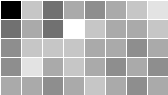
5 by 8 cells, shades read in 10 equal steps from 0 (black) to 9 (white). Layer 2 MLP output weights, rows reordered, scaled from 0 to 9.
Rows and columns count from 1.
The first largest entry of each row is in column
8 4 2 2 5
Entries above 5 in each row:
5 6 6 5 6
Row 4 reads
5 8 6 7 6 5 6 5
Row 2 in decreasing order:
9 7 7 6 6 6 4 4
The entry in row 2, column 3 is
4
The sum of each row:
43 49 49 48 47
